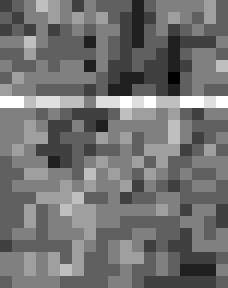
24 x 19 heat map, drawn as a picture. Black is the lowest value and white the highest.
Neither half mirrors the other. Row 9 stands out from the rest. There is no overall slope.
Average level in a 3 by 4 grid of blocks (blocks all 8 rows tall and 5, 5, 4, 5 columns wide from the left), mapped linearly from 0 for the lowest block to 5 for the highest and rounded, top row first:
3202 | 4354 | 3431
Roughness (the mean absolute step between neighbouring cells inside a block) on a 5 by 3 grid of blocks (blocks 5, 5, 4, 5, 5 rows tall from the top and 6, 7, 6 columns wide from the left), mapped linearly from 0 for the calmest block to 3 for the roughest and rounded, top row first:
111 | 233 | 011 | 010 | 000
